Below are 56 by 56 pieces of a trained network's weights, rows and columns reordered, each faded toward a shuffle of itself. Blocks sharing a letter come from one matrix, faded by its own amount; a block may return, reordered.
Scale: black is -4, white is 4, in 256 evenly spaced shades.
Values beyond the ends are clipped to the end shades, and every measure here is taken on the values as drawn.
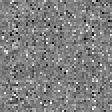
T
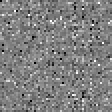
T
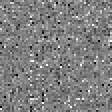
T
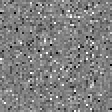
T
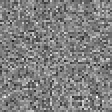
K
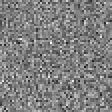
K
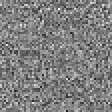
K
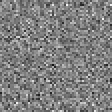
K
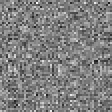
K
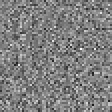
K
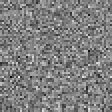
K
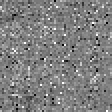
T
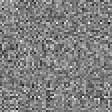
K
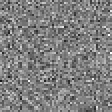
K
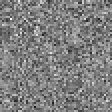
K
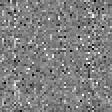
T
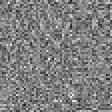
K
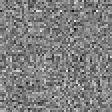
K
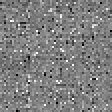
T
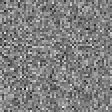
K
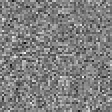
K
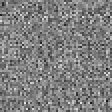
K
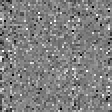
T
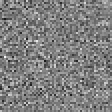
K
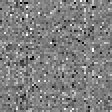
T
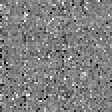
T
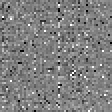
T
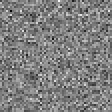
K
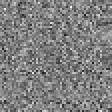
K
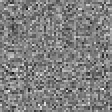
K
